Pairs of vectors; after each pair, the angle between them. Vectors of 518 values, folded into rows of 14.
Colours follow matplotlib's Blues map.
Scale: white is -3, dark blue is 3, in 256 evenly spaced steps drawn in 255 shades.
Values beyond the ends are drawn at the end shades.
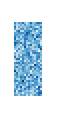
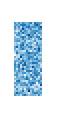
orthogonal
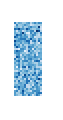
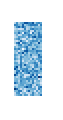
partly opposed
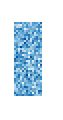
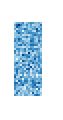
partly opposed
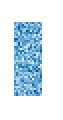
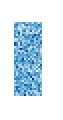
nearly opposite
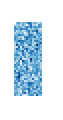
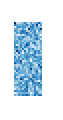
partly opposed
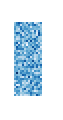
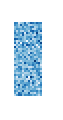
partly opposed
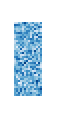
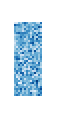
nearly parallel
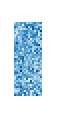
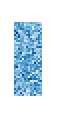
partly opposed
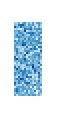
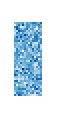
orthogonal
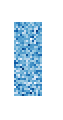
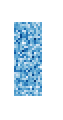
orthogonal
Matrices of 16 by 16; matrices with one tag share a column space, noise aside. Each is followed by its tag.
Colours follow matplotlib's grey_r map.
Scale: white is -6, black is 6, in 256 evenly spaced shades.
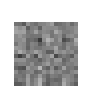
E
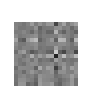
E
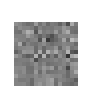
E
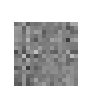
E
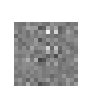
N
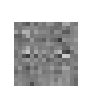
E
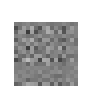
N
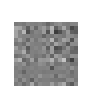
N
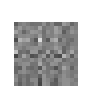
E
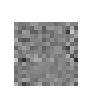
N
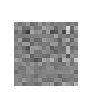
N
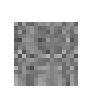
E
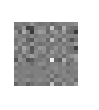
N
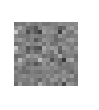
N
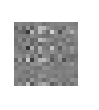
N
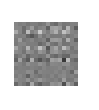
N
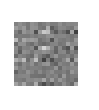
N
